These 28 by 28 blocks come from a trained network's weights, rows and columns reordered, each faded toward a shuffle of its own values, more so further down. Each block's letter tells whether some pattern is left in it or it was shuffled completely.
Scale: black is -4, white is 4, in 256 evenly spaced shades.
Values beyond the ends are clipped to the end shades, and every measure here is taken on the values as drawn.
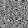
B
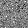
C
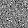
C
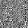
B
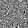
C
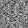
B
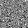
C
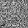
B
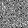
C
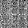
B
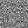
B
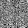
B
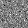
C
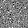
C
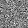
C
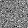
B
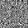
B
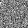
C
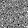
C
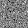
C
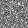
C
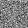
C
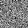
C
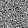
C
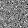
C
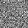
B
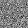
B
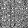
B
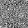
B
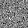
C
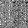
B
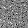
C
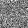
C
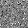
C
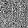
B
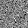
C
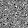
C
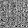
B
